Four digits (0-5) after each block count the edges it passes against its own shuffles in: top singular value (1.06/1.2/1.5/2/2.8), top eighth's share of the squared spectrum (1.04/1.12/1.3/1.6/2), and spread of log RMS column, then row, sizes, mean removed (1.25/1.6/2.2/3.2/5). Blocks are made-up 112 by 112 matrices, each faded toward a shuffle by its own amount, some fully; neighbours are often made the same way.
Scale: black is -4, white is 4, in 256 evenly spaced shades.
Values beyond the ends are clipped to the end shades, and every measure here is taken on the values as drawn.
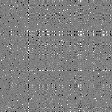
5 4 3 3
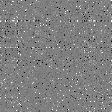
4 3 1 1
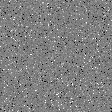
0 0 0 0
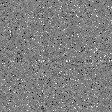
3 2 1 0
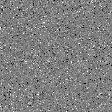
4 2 1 1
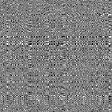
5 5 3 4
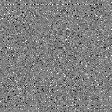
4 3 1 2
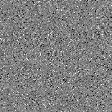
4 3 1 2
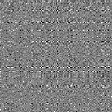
5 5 3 3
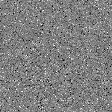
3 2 0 0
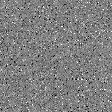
3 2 0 1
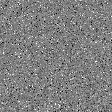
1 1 0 0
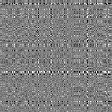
5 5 4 4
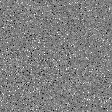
2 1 0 0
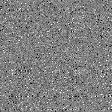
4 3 1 2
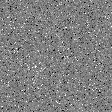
0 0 0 0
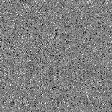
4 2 1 1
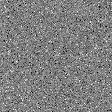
3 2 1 0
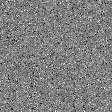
0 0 0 0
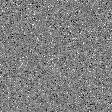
1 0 0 0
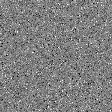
2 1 0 0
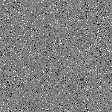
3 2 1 0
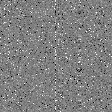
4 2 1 0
